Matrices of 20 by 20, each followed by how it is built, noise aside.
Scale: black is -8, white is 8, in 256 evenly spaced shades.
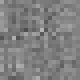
low rank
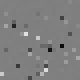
sparse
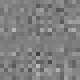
low rank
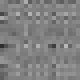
low rank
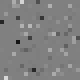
sparse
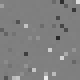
sparse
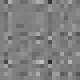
low rank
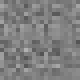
low rank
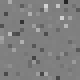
sparse
